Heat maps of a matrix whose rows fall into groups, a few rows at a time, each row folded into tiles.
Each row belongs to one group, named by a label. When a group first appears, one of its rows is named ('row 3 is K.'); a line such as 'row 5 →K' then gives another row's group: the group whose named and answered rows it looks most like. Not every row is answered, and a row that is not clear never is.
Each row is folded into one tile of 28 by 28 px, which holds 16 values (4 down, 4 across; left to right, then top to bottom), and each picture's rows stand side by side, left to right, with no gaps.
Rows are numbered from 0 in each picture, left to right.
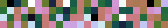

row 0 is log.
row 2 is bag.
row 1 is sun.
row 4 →bag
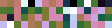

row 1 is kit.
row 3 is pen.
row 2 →log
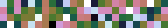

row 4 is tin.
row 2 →kit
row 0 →pen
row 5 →bag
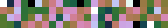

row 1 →kit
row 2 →sun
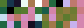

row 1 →bag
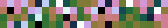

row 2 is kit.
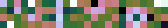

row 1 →pen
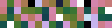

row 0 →pen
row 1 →kit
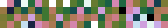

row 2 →bag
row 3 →pen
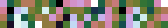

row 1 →pen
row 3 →bag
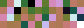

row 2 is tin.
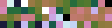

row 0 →bag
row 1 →tin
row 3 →sun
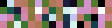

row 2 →log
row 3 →log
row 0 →kit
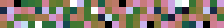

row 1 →pen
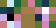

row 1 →log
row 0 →bag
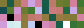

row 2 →pen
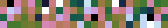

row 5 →bag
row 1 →log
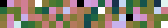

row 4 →kit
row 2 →sun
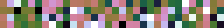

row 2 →tin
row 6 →pen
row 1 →tin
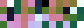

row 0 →bag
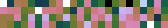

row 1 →log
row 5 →pen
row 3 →sun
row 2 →bag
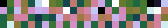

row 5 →log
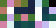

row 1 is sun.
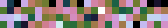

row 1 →sun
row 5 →sun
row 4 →kit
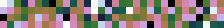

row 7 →pen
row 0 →sun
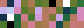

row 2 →bag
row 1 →sun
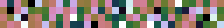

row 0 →tin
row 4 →pen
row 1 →kit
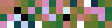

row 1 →pen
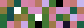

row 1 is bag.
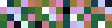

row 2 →tin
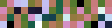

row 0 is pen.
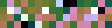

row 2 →sun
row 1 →pen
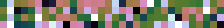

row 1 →sun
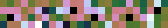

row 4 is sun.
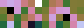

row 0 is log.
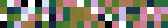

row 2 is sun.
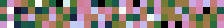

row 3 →log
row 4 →sun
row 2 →kit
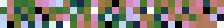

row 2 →pen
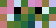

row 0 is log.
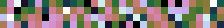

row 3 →kit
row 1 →kit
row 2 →log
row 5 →sun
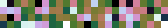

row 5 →tin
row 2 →pen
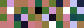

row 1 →tin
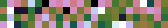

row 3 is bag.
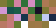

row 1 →tin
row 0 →tin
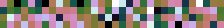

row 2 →sun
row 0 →sun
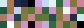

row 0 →pen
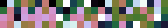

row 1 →sun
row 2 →bag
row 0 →kit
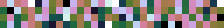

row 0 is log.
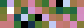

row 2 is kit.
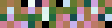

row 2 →kit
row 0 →sun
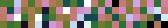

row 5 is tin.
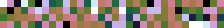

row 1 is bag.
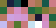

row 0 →sun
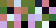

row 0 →kit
